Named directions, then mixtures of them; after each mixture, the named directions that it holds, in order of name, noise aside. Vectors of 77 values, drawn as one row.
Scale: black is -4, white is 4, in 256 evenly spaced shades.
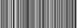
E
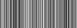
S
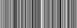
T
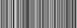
E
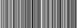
E, T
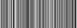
E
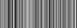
E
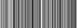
E, T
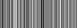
S, T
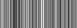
S, T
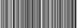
E, T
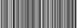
E, T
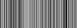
S, T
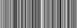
T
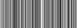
T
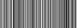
E, S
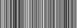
S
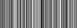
T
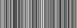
S, T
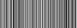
E, S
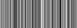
T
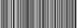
E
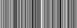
T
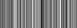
T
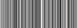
T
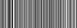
E, S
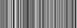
E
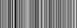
E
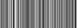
E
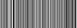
E, S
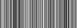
S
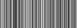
S, T
